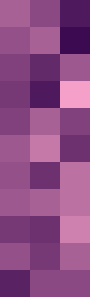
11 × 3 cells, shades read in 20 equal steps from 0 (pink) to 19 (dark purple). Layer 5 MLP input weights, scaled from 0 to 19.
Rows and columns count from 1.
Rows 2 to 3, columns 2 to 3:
8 19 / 15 9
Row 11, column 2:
11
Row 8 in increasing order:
6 8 9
